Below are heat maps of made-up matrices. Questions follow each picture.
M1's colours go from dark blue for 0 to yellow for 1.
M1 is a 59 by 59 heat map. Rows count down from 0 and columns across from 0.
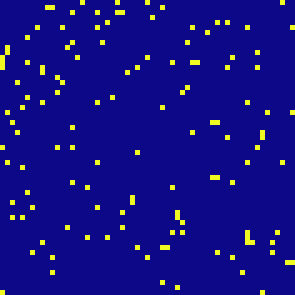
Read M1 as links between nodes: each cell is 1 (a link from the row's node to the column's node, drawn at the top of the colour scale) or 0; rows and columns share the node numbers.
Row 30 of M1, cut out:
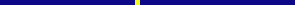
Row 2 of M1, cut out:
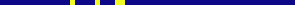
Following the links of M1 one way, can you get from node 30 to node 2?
yes
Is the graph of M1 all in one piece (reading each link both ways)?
no
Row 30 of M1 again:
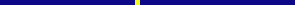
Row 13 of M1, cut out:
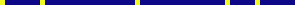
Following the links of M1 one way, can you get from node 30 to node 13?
yes
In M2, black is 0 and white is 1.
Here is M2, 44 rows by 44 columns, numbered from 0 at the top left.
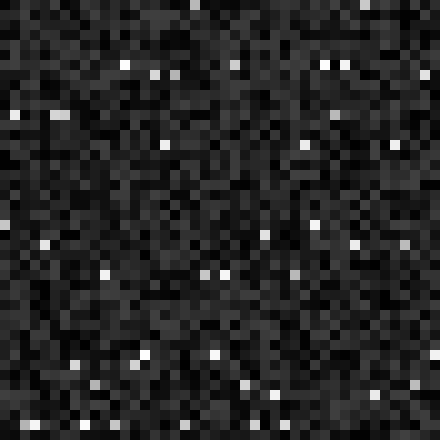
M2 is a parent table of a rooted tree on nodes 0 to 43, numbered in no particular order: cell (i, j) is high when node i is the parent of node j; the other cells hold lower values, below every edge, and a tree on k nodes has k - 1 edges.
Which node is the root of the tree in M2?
38
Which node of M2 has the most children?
42
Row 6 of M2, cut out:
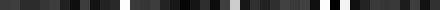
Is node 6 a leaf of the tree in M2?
no
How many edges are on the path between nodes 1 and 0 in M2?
5
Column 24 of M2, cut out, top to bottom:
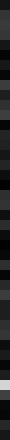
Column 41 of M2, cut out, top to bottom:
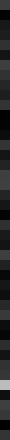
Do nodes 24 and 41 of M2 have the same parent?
yes
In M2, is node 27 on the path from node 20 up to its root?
yes
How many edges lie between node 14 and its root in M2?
3
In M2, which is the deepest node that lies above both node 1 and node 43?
35
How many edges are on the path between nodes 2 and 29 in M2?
7
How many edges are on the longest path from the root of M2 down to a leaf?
14
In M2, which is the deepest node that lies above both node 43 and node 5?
35
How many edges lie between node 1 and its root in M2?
12
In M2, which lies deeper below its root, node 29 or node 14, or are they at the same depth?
node 29
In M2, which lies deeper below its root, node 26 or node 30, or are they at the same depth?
node 26
